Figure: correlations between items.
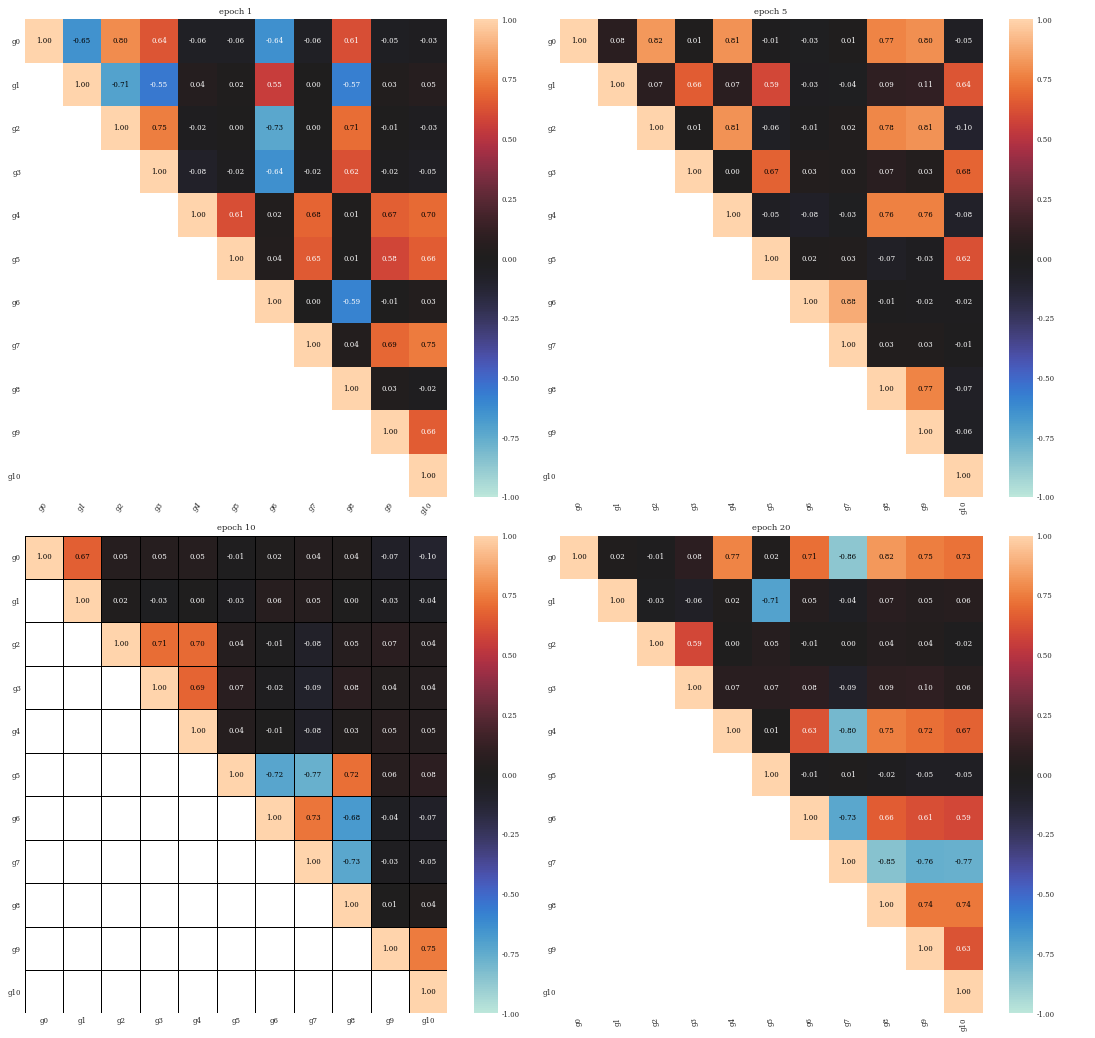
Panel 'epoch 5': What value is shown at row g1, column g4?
0.07
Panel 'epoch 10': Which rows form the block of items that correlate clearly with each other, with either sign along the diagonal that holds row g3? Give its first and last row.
g2 to g4
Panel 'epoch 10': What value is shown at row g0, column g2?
0.05
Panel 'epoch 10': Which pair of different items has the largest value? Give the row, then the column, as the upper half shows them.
g9, g10
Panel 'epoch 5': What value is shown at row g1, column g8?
0.09
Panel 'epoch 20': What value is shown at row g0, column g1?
0.02
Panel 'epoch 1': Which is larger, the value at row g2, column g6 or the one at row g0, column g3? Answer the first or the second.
the second
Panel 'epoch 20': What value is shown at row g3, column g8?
0.09
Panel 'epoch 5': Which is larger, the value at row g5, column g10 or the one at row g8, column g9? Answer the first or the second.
the second
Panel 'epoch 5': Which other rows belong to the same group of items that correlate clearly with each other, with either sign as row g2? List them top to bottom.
g0, g4, g8, g9
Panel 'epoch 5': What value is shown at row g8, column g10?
-0.07
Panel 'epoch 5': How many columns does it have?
11
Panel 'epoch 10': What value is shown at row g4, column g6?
-0.01
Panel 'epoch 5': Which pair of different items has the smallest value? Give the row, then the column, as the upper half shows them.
g2, g10
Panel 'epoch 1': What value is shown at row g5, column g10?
0.66
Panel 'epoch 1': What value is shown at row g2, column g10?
-0.03
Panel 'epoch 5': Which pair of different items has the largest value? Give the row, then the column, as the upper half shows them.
g6, g7
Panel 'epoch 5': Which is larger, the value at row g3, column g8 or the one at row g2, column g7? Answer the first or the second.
the first
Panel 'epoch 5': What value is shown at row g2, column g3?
0.01
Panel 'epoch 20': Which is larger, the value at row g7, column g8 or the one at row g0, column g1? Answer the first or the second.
the second
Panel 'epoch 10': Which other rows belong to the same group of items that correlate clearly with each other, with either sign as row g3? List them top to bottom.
g2, g4
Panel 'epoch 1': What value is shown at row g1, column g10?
0.05
